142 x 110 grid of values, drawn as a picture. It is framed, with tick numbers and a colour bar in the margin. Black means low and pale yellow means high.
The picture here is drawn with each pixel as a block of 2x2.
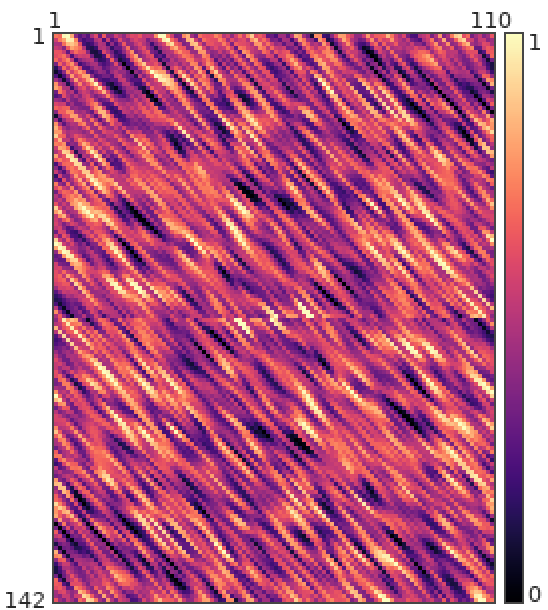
Average level on the scale: 50%. Symmetry: a half turn. Grain: diagonal, down to the right.
